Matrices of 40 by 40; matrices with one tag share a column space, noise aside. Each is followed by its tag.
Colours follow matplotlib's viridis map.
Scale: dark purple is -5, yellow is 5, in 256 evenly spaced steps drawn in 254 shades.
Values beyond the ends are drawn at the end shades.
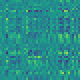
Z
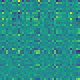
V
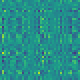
Z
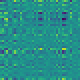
V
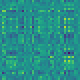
Z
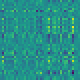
Z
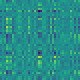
Z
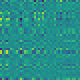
V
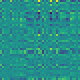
V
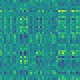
Z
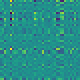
V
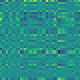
V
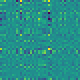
V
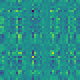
Z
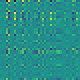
V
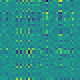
V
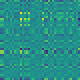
V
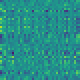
Z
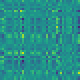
Z
